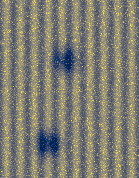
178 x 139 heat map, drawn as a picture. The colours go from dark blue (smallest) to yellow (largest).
Stripes: upright, repeating 10 times. Dips: two. Slope: none. Seam: none. Odd rows or columns: none.
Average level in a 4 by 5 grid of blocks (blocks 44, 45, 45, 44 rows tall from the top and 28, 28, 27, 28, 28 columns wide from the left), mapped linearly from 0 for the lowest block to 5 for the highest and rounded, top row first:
55555 | 54055 | 54555 | 50455
